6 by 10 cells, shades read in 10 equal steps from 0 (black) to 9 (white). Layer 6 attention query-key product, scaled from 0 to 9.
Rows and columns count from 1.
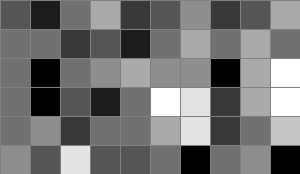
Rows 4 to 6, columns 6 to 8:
9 8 2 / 6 8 2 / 4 0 4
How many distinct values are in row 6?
5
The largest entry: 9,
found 3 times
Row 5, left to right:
4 5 2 4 4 6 8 2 4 7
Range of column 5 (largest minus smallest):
5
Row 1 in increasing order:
1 2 2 3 3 3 4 5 6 6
